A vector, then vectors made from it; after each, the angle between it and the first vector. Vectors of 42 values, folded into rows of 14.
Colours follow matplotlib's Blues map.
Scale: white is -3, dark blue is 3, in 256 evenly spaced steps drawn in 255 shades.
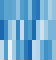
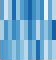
orthogonal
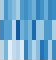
partly aligned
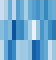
partly opposed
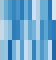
partly opposed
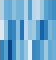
nearly opposite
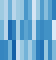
partly opposed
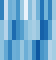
partly opposed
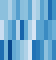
nearly opposite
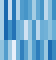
orthogonal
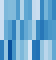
nearly opposite
